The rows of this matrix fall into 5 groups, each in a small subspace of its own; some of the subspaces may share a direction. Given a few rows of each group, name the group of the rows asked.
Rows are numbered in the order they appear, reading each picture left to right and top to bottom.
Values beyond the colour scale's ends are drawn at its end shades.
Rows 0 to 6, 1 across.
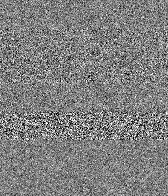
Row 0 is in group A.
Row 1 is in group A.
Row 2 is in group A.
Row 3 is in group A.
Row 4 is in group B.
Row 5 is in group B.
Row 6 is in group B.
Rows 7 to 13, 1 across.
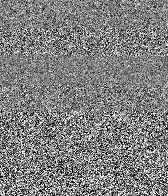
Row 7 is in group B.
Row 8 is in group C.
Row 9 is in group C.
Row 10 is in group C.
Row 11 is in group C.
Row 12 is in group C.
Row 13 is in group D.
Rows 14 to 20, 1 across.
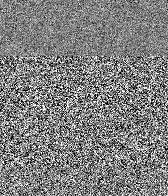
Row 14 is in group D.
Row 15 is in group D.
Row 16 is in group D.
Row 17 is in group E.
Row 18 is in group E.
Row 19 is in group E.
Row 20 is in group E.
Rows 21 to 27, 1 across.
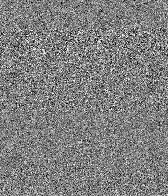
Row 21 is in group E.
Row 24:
C
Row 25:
C
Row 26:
D
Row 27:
B
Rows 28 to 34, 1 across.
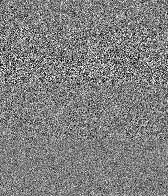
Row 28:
E
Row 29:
B
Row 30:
D
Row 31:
A
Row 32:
B
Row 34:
A
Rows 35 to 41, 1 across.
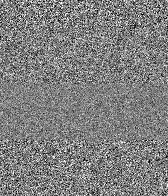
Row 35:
E
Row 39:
E
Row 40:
C
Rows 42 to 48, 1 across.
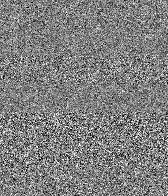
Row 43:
C
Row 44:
B
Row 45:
E
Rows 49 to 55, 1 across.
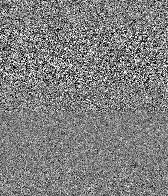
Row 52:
D
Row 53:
C
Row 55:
A
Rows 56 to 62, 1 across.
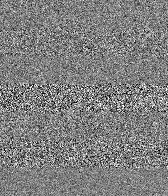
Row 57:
B
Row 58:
E
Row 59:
A
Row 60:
E
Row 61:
C
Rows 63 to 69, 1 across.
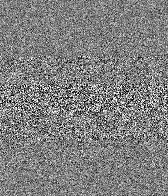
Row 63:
C
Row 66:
A
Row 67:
A
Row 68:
D
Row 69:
D
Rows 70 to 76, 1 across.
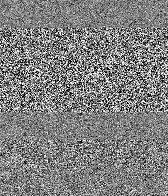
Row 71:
C
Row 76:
C
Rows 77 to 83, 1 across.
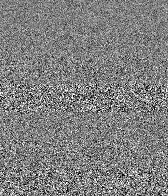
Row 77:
E
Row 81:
A
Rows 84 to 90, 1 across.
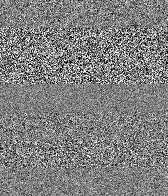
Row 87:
A
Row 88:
B
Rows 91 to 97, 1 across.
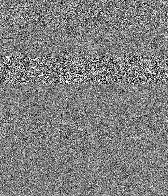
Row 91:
E
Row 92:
E
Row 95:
E
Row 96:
A
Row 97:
A
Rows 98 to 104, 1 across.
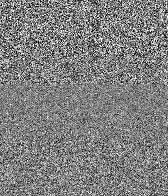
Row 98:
A
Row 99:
E
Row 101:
E
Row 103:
B
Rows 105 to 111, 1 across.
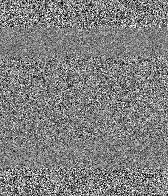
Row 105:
E
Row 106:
D
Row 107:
E
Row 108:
A
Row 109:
B
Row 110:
B
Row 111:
C
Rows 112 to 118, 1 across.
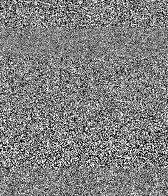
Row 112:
D
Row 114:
E
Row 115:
A
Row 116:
C
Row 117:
A
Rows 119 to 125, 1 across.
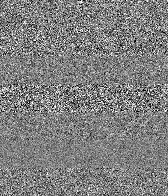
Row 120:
A
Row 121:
C
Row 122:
C
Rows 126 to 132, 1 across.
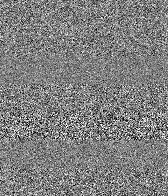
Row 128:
D
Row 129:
A
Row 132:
D
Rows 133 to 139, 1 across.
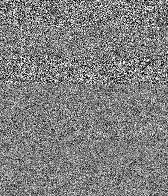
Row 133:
C
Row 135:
B
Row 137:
A
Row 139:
D
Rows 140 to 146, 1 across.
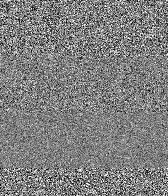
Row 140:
C
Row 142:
D
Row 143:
B
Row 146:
D
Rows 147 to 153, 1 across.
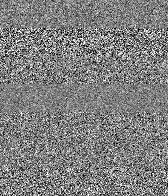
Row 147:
E
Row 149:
B
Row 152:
C
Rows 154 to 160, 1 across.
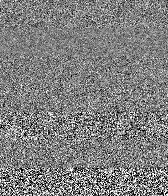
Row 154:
D
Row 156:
A
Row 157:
B
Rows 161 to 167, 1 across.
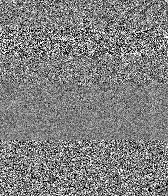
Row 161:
B
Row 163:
A
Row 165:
D
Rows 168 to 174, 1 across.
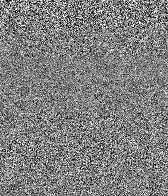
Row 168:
E
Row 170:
A
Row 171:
E
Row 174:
D
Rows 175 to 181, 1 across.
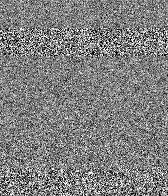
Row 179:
D
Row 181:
E
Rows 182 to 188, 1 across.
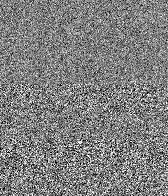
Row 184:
E
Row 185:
B
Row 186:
D
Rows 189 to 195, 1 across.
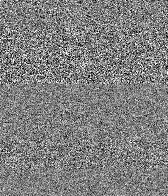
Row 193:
E
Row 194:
D
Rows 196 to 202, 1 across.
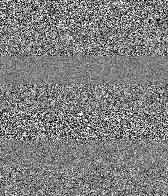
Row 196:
C
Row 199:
C
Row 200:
D
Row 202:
D
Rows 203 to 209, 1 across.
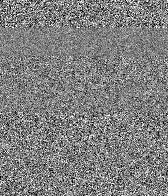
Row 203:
D
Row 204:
A
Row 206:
C
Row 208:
C
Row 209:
D
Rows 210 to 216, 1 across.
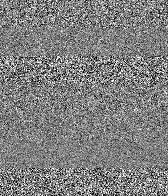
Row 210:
C
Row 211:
E
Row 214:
C
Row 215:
D
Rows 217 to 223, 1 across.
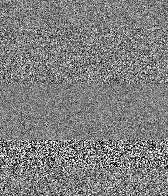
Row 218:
D
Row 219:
B
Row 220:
A
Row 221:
C
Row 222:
C
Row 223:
B
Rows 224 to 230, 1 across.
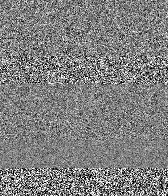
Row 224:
C
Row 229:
C
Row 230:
A
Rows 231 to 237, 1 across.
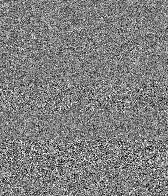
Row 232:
C
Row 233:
D
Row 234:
A
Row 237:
C
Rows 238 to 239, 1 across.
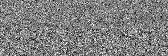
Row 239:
E
